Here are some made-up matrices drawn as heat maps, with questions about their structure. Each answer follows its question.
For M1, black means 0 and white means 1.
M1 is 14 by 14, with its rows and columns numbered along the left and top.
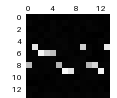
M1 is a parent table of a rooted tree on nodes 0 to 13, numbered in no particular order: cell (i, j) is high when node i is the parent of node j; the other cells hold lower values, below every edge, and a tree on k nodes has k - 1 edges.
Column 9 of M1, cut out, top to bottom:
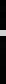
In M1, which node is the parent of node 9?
5
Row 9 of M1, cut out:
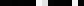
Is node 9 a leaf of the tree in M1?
no
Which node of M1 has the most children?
8
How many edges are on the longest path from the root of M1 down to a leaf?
4
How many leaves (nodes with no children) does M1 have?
10
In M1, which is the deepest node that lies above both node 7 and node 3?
9
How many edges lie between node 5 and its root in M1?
1
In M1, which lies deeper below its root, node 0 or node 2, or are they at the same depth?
node 2
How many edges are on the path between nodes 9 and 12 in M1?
1
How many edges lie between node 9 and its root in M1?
2
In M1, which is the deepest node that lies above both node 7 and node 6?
9
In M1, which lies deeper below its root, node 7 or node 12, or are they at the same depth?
the same depth
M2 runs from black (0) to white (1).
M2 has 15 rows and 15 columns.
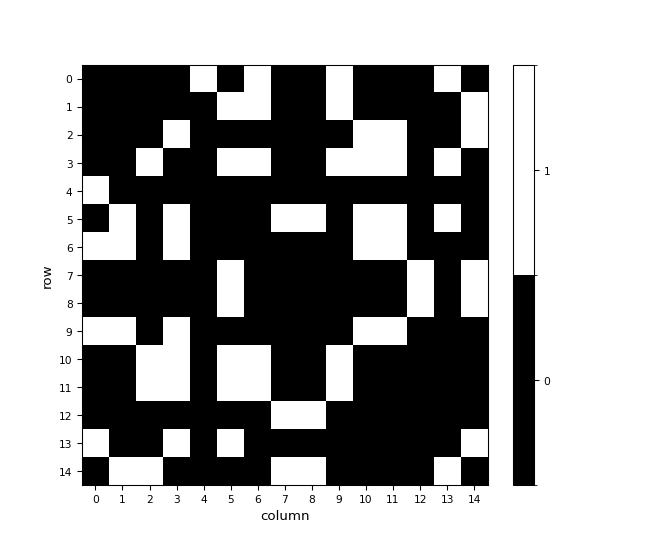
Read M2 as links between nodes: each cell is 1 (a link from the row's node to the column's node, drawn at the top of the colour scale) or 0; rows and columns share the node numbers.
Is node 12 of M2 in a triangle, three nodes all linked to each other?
no
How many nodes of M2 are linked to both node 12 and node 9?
0
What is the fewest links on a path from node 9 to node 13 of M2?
2
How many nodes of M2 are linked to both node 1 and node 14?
0
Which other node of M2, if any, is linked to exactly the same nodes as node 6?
node 9
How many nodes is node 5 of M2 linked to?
7
